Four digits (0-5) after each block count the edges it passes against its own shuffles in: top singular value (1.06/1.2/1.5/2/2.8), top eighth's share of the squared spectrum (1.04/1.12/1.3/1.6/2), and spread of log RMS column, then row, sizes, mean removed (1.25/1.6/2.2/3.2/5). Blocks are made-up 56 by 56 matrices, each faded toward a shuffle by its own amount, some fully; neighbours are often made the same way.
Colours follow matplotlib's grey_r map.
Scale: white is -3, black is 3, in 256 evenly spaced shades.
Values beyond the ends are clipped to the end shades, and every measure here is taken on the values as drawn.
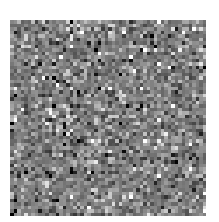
2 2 1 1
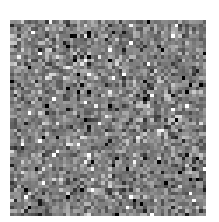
1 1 0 0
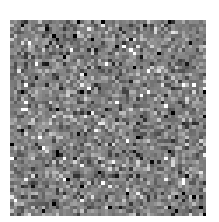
0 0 0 0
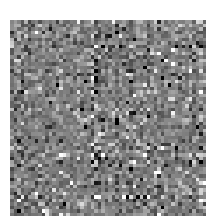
3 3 1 1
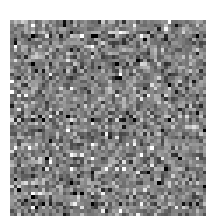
3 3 1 1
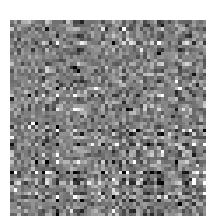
4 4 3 3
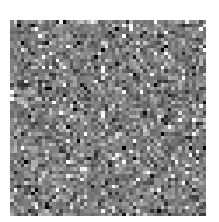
2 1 0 0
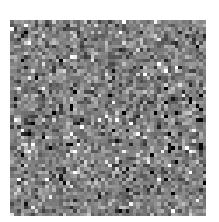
1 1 0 0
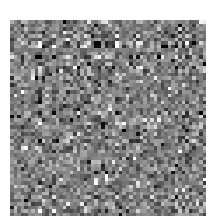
4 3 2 2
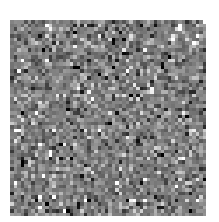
0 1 0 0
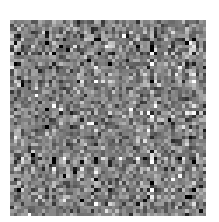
4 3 2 2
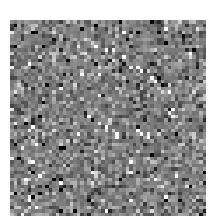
0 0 0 0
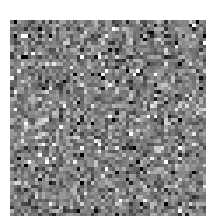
2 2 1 0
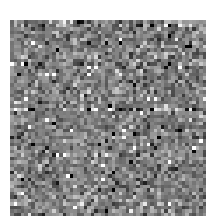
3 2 0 1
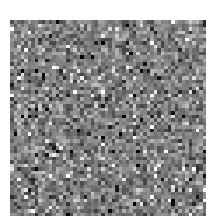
2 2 0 1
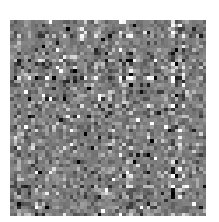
3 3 2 2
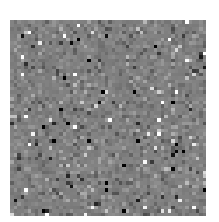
1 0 0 0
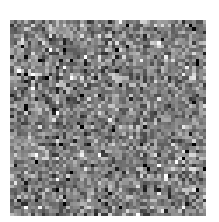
2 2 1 1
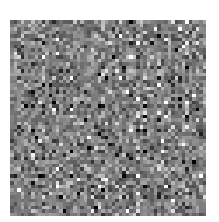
2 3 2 1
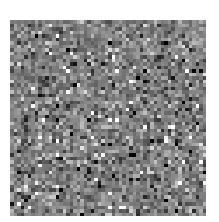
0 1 0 0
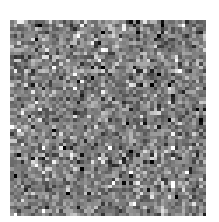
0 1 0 0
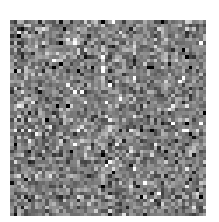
2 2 1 1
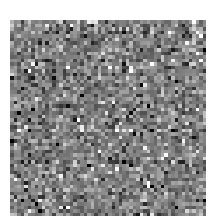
1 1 0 1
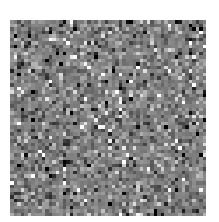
1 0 0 0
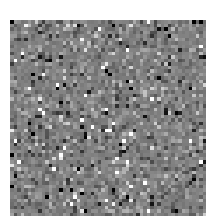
0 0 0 0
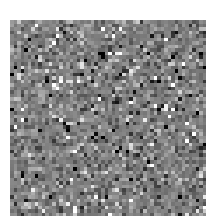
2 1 0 0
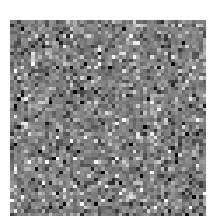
1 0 0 0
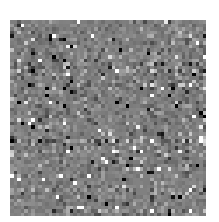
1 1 0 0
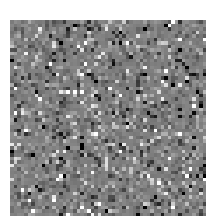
0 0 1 0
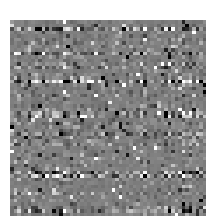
4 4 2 3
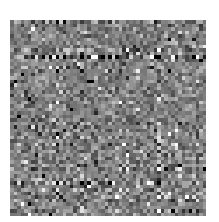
3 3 1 2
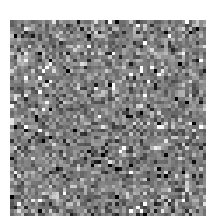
2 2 0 0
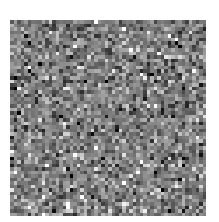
2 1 0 0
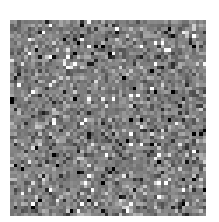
0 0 0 0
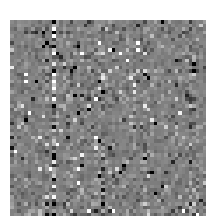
2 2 1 0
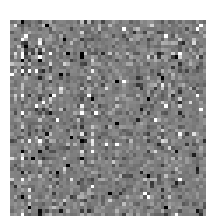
2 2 2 1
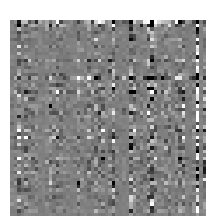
3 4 4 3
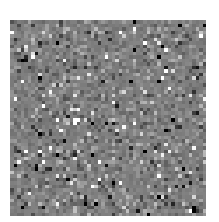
0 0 0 0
